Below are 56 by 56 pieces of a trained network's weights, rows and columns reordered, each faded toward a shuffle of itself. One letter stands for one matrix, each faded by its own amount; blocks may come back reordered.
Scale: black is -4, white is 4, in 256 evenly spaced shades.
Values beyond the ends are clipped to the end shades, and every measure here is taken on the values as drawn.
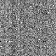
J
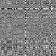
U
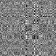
U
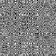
U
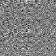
U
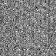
J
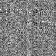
J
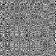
U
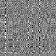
U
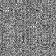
J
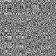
U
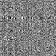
J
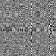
U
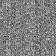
J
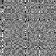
U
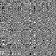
U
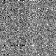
J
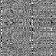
U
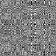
U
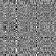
U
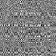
U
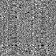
J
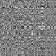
U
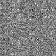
J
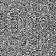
J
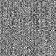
J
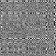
U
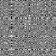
U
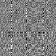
U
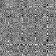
U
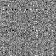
J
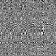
U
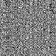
J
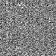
J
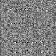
J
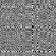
U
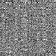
J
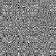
U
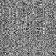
J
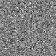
J
